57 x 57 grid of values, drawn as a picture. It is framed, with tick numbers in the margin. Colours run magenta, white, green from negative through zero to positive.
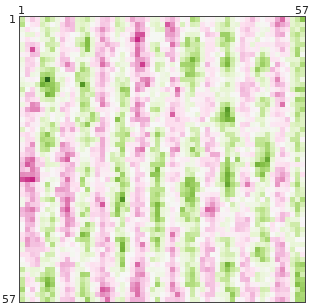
Seam: none. Stripes: upright, repeating 8 times. Average level on the scale: 50%. Grain: streaks running down.
